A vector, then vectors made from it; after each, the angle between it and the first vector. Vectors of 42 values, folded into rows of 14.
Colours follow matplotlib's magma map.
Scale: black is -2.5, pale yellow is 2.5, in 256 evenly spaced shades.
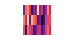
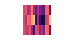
partly aligned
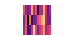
nearly opposite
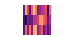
partly opposed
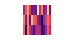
nearly parallel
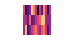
nearly opposite
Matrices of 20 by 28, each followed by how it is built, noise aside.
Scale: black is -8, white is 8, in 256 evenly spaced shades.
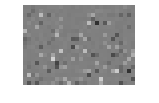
sparse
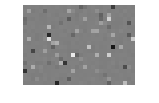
sparse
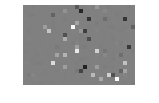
sparse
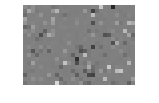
sparse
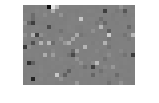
sparse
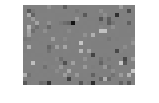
sparse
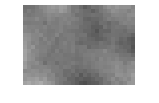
smooth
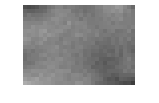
smooth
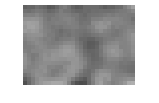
smooth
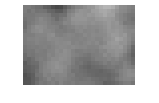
smooth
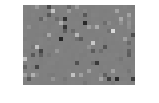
sparse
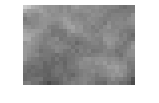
smooth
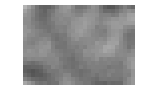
smooth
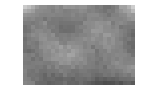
smooth
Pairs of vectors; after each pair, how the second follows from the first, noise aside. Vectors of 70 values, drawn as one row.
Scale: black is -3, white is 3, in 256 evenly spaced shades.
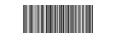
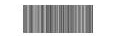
shrunk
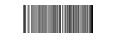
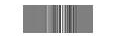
partly zeroed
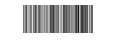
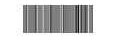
partly zeroed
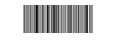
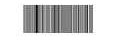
partly zeroed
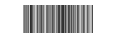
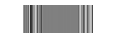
partly zeroed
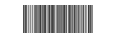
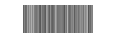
shrunk
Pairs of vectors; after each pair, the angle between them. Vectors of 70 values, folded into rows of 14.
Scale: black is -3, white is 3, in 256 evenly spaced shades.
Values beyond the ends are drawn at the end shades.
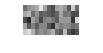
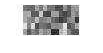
orthogonal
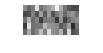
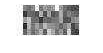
nearly parallel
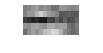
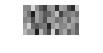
orthogonal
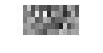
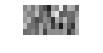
partly aligned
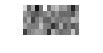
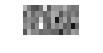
partly aligned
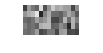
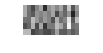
orthogonal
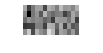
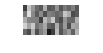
nearly opposite
